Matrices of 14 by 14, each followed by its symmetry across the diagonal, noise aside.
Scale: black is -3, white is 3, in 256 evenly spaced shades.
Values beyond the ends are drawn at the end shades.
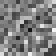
symmetric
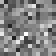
neither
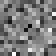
symmetric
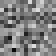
neither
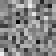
neither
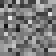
neither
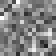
symmetric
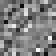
symmetric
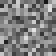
neither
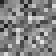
symmetric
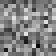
neither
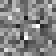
symmetric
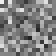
symmetric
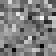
neither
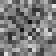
symmetric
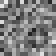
symmetric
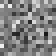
neither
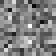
neither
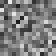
symmetric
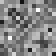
symmetric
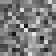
neither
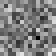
symmetric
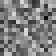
neither
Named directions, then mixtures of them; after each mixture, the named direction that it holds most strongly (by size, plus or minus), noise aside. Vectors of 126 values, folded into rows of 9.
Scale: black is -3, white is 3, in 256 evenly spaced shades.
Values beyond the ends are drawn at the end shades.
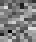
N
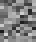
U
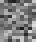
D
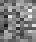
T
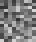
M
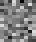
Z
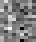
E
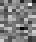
Z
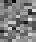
U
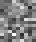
N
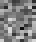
E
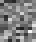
D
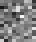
M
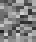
U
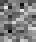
N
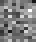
T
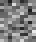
Z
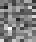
M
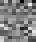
Z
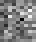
T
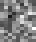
U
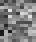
T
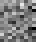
N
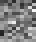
N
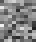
D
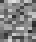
D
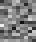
U
